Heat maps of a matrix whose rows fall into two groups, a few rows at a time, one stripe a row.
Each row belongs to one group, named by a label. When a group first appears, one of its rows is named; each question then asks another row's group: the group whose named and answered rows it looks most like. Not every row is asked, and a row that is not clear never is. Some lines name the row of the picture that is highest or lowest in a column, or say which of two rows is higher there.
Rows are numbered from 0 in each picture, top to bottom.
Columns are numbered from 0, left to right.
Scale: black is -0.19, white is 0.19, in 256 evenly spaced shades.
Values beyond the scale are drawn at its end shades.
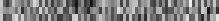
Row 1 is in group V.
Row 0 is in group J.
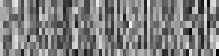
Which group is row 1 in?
V
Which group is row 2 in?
V
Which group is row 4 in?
V
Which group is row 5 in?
J
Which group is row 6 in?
J
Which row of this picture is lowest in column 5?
2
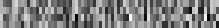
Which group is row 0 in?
J
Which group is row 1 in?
V
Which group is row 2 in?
J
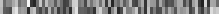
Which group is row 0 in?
V
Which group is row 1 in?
J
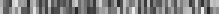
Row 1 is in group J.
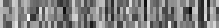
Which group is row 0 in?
J
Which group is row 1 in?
V
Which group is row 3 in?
J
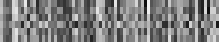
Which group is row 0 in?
J
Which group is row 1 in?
V
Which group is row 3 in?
V
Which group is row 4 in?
J
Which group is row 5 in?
J
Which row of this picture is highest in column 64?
3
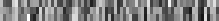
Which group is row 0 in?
J
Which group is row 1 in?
V
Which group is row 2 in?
V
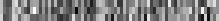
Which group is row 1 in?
J
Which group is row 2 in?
J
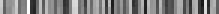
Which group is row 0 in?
V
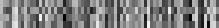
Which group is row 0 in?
V
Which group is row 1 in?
J
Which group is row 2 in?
V
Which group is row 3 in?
V
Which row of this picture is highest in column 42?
2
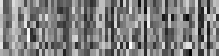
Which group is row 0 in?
J
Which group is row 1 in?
J
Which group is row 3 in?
J
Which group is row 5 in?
V
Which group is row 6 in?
J
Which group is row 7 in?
V
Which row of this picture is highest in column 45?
3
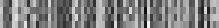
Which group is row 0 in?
J
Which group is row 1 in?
J
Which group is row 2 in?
J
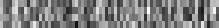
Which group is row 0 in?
J
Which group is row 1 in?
V
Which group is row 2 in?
V
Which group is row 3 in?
J
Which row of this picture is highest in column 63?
3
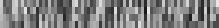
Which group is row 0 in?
J
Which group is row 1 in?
J
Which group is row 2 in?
V
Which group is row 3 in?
V
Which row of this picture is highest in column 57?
0
